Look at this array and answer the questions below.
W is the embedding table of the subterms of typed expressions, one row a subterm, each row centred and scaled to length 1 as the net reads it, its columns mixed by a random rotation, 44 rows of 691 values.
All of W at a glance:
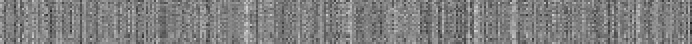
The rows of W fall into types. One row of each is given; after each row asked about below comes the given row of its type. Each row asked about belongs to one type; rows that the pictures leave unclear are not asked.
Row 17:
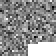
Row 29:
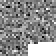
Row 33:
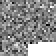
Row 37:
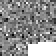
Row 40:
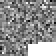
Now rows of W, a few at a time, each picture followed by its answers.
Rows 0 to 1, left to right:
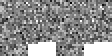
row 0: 37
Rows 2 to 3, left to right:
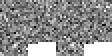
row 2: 33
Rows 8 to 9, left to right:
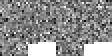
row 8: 37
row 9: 40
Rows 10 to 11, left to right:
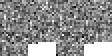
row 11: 17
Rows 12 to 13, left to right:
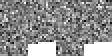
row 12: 17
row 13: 40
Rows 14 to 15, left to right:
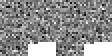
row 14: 29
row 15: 29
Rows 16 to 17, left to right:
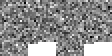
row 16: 33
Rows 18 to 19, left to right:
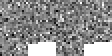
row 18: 37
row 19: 17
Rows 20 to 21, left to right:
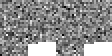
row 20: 17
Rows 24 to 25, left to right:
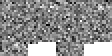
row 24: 33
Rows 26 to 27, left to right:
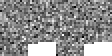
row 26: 40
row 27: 17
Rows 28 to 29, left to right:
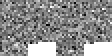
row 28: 33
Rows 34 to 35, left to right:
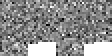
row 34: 33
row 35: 37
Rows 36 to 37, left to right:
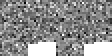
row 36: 33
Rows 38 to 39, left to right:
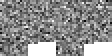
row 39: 40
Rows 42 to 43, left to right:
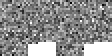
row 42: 37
